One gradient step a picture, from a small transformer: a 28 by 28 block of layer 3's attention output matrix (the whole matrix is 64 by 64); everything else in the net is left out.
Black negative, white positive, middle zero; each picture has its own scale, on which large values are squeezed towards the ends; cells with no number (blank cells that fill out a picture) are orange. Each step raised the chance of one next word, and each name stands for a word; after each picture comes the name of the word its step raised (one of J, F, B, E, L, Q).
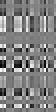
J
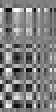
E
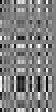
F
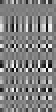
J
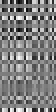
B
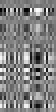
E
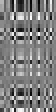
B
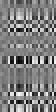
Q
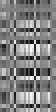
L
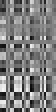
F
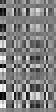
E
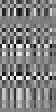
L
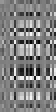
L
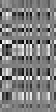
L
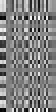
B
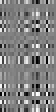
Q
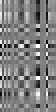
L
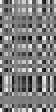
F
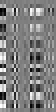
E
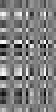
L
